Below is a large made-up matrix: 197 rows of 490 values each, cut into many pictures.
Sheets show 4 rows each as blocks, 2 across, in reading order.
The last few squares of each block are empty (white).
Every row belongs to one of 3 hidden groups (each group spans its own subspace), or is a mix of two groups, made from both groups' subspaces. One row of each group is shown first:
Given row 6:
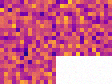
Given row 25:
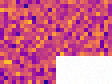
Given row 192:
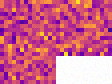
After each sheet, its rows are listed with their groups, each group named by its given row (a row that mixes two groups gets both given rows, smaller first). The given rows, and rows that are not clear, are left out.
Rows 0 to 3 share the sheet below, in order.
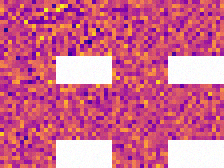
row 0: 25
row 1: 25
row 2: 6
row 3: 25
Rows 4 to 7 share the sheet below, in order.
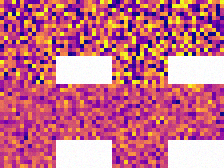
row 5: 6
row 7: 192
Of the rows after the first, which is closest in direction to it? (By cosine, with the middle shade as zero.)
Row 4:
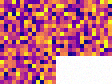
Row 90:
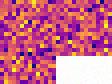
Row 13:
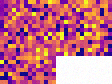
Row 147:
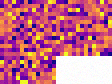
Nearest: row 147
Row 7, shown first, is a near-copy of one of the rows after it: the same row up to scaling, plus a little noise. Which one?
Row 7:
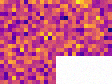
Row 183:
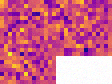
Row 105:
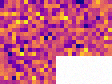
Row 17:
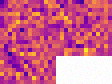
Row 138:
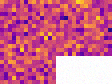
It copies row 138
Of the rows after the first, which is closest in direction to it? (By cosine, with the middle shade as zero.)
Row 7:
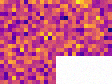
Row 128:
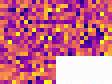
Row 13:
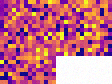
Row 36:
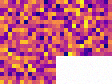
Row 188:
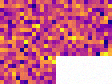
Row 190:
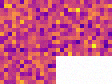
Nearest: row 13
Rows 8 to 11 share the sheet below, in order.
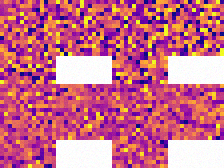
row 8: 192
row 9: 25
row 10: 25
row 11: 6
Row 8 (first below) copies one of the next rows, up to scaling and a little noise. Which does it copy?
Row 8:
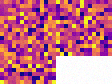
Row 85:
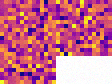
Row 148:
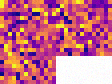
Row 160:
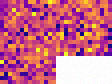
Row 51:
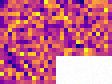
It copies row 85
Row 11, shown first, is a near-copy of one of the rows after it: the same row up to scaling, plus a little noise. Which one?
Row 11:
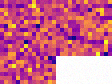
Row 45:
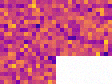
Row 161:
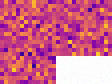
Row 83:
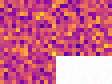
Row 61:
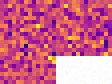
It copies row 45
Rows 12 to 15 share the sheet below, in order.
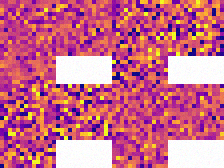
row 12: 25
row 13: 192
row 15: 25
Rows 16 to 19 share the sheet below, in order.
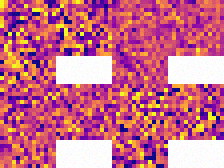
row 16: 192
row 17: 192
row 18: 25 and 192
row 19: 25
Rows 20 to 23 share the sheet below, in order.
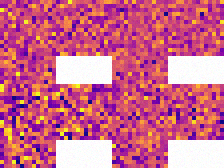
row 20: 6 and 25
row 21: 25
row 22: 192
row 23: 192
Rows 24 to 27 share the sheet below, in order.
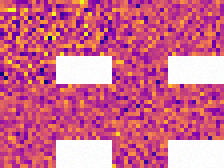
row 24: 25 and 192
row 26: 6
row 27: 6 and 192
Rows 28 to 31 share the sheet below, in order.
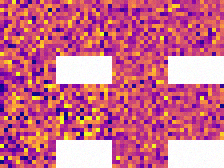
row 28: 25
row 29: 25
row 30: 192
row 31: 25
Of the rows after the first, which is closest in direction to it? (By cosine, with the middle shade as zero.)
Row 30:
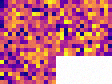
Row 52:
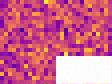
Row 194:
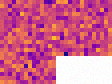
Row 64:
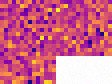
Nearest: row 52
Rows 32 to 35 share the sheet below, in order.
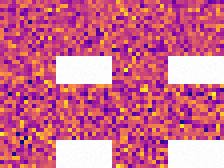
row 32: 25
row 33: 6
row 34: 6
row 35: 6
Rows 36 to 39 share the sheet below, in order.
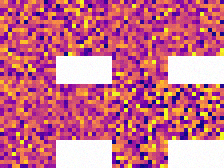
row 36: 25 and 192
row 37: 25
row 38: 6
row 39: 25
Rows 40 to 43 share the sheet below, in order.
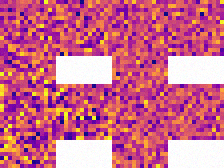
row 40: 25 and 192
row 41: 25
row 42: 25 and 192
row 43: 25
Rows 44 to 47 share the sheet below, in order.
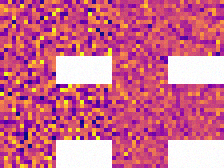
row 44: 25
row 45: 6
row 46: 6
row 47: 6
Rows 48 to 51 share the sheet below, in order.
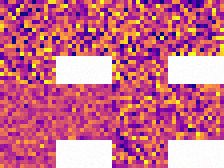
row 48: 6 and 25
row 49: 192
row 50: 25 and 192
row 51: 192
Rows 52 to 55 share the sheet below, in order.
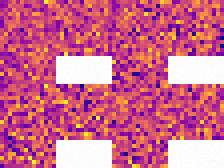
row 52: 192
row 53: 192
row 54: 192
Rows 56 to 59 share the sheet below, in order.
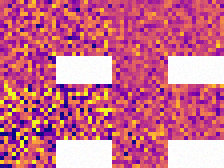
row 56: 6
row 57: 6
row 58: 6
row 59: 6
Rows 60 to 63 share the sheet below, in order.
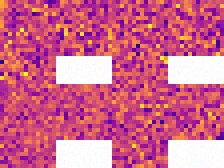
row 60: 192
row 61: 6
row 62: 192
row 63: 6 and 25
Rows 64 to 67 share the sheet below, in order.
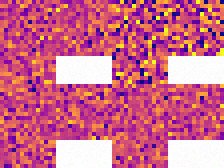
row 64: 25
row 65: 25
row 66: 6
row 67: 25
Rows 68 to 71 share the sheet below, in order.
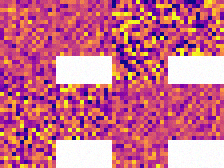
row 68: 25
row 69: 192
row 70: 6
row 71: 25
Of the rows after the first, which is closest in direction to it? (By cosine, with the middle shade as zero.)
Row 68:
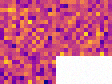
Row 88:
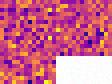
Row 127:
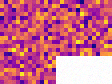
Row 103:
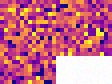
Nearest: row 103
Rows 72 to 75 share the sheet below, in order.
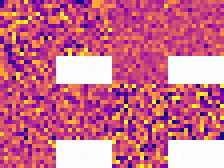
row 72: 192
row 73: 6
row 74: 6
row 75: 25
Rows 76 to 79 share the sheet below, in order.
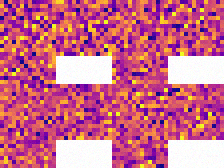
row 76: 6 and 25
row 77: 25 and 192
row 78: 192
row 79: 25
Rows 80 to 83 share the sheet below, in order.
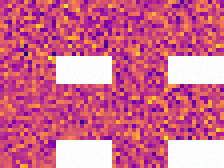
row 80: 6
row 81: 6
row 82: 6 and 25
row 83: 6
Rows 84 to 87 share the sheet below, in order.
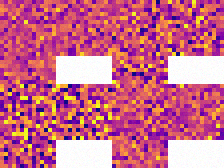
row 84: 25
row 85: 192
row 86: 6
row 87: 6 and 25
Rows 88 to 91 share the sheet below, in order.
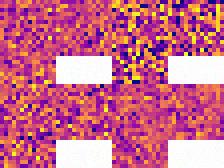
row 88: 25
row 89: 6
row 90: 6
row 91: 192
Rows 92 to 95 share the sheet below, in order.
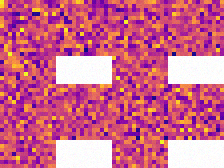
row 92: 192
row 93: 6 and 25
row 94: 6 and 25
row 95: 6
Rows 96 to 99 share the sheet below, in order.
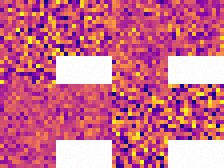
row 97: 192
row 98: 192
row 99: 6
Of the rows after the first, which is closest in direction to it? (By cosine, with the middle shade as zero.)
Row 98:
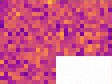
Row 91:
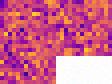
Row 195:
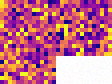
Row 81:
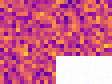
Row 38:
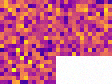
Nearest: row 91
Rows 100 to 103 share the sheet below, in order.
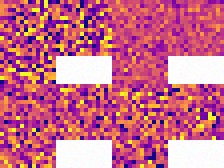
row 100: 192
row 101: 6
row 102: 6 and 25
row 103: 25
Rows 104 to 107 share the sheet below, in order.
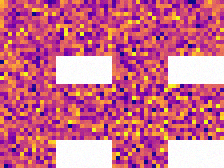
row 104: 192
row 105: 192
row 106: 6
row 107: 6
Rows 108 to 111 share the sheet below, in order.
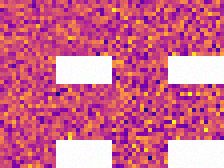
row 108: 6
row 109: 25
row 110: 25 and 192
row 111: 6
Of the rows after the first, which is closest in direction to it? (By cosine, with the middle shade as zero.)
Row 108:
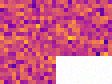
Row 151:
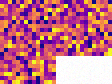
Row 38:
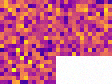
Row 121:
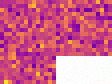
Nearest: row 38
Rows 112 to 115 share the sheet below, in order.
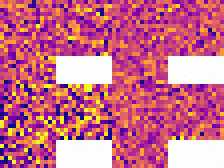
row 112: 6
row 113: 25
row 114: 192
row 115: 25 and 192
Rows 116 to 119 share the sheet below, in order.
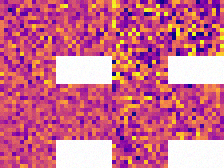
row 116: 6 and 25
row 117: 192
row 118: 6
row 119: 192
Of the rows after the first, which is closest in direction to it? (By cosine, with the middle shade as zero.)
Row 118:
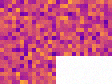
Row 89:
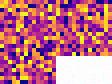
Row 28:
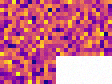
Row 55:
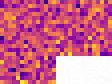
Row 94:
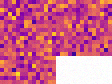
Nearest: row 94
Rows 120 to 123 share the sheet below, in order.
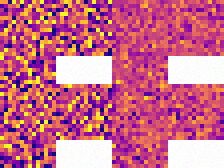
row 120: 25
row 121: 6
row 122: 25
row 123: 192
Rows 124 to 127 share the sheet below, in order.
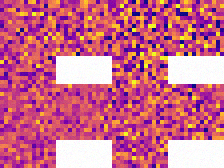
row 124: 6 and 192
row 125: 6
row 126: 6 and 25
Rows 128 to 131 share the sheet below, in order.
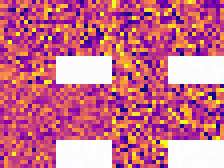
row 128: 25 and 192
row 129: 192
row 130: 6
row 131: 6
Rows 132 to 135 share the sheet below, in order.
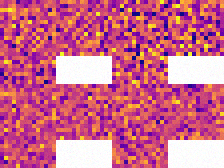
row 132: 25
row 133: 6
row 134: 25
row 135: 192
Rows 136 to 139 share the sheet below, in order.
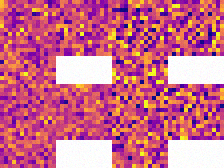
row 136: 192
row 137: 25
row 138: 192
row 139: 25
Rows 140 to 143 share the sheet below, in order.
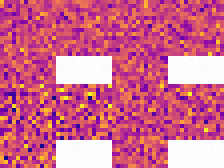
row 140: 6 and 192
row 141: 6
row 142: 25
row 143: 6
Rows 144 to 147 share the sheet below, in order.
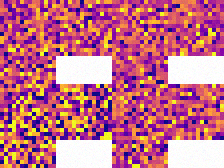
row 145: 25
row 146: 6
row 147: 6
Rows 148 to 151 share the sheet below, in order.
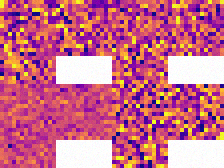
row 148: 192
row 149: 6
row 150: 192
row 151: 25
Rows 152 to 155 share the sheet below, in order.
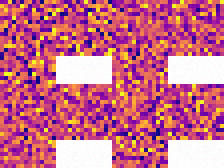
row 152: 25
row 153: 6
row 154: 6
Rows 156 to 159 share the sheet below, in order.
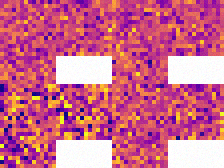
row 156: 192
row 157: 192
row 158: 192
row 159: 192
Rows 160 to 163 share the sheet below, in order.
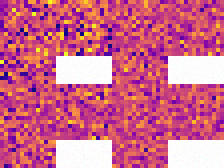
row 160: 192
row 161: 6
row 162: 6
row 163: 6 and 192
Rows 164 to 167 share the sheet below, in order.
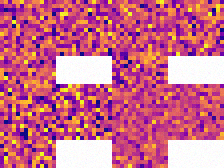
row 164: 25
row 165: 6 and 192
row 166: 6
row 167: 25
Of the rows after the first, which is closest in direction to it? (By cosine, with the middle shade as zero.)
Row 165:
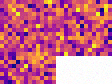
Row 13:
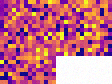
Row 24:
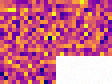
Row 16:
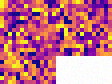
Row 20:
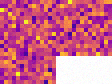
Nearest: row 13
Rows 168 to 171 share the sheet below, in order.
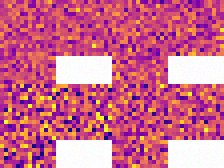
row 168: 6
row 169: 192
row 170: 6 and 25
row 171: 6
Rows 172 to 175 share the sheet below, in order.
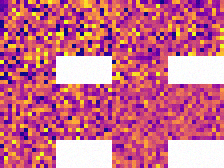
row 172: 192
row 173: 192
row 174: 6
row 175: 25
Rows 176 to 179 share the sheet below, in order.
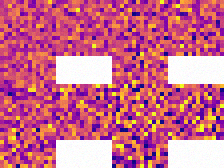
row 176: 6
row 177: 6
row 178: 6 and 25
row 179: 25
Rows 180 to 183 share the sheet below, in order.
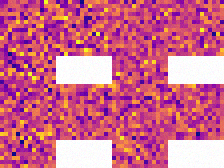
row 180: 192
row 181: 25
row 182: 6
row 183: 192
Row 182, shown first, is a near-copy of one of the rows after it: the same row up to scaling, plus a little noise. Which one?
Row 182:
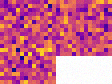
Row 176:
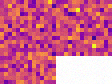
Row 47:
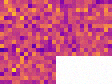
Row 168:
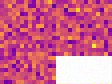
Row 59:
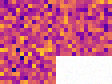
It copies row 59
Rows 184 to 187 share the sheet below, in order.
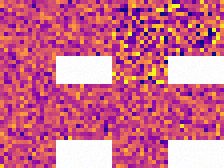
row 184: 6
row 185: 25
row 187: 6
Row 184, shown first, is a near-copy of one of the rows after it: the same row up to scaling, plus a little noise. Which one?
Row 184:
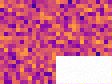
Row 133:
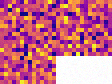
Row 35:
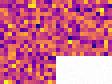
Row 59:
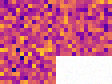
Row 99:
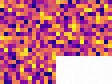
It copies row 99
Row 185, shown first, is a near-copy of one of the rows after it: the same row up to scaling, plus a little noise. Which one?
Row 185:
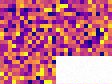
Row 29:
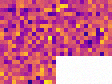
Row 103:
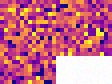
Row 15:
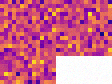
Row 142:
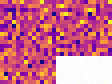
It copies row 29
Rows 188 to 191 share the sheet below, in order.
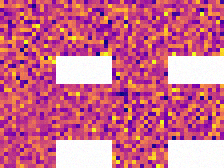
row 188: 6
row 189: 25
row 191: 25
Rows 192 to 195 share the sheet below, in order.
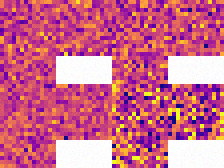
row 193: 6
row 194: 6 and 192
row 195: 192
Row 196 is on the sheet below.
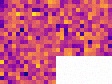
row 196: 192
